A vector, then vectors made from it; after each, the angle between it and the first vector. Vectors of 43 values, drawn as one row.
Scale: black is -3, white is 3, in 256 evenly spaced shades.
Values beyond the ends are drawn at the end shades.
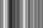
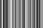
partly opposed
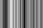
nearly opposite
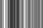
nearly parallel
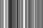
nearly parallel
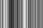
nearly parallel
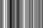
nearly parallel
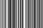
partly aligned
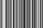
orthogonal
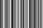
orthogonal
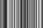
partly opposed
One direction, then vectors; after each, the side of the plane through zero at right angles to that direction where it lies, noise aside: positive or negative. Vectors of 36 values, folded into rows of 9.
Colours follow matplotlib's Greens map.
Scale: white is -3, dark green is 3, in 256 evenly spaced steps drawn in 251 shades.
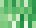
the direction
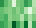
negative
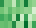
negative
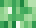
negative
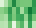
positive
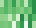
positive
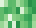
positive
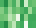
positive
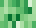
negative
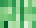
positive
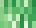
positive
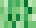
negative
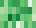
negative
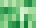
negative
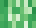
positive
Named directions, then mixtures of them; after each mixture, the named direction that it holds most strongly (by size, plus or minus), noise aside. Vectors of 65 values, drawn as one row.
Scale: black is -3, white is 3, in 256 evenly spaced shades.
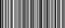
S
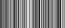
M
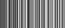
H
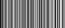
S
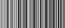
H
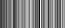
M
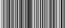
M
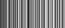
H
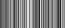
M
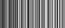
H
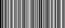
S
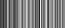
H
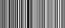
H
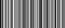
S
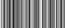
S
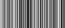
M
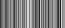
M
